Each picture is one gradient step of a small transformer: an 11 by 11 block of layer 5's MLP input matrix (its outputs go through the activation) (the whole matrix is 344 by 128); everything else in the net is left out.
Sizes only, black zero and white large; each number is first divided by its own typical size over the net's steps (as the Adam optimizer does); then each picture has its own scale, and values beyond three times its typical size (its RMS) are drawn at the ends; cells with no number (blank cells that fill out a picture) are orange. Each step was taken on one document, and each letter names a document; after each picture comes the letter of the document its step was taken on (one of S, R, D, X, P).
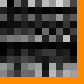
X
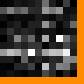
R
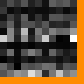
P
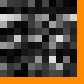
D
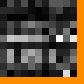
P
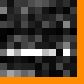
R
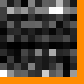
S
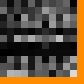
X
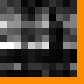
D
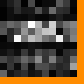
S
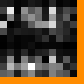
S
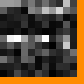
R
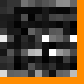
P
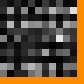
S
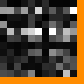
P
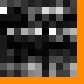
P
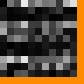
X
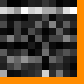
X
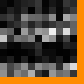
X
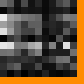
D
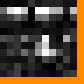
R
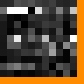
R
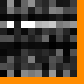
S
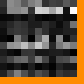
R
